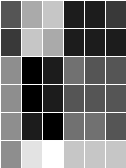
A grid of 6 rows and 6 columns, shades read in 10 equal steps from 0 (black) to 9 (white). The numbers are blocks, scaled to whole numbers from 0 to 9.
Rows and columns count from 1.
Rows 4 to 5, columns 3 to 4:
1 3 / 0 4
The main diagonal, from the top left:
3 7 1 3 4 7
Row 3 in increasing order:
0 1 3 3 4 5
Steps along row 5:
down down up same down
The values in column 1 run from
2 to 5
